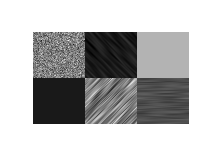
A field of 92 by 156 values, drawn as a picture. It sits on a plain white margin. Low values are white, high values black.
It is made of 2 by 3 panels. Panel 1,1: middling, fine-grained, strong in contrast. Panel 1,2: very high, slanting down to the right, faint in contrast. Panel 1,3: low, flat. Panel 2,1: very high, flat. Panel 2,2: middling, slanting up to the right, strong in contrast. Panel 2,3: high, streaked across, faint in contrast.
